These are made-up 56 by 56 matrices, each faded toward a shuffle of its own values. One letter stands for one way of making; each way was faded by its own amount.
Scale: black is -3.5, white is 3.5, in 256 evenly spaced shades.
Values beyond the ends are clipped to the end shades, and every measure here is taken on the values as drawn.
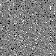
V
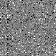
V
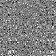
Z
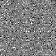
Z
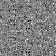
Z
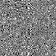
Z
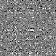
Z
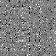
V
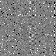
V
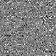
Z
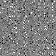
V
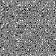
Z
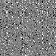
V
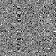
Z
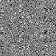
Z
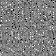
V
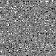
Z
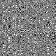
Z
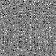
Z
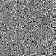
Z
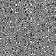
V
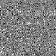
Z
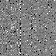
V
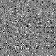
Z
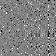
V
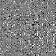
Z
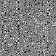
V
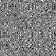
Z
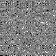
Z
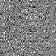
Z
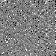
V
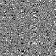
Z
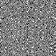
Z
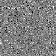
Z
